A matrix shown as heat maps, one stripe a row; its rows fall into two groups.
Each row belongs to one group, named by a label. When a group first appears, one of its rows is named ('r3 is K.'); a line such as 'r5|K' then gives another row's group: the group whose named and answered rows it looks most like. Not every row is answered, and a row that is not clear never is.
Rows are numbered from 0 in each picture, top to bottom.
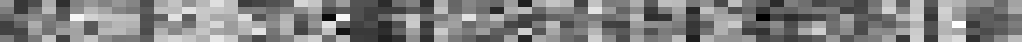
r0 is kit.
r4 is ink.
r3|ink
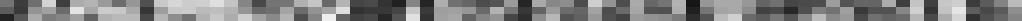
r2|ink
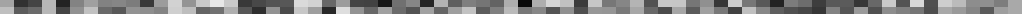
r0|kit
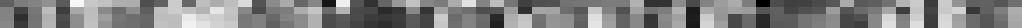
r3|kit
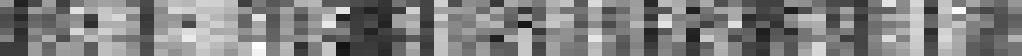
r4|ink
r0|kit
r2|ink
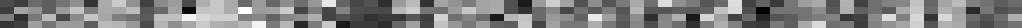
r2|kit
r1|ink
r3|ink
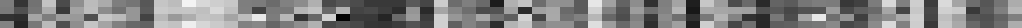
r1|kit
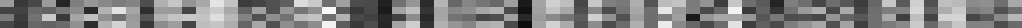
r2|kit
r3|ink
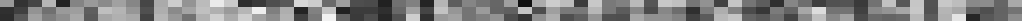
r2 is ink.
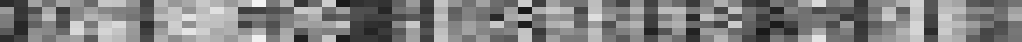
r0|ink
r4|ink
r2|kit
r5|ink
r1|kit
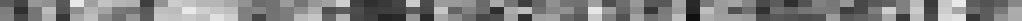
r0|ink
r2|kit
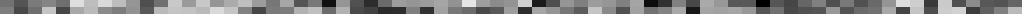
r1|kit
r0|ink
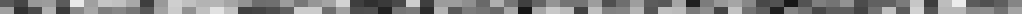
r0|ink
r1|kit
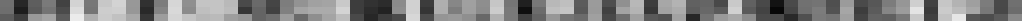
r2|ink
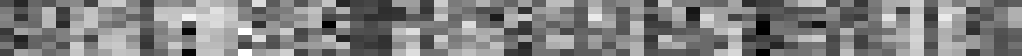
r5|ink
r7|ink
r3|kit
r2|kit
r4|ink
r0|ink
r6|ink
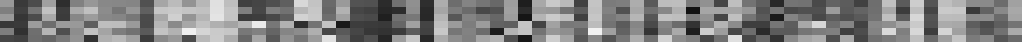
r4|kit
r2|kit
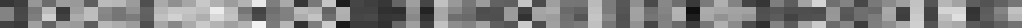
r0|ink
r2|kit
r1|kit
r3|ink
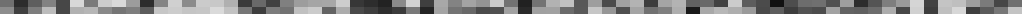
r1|kit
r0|ink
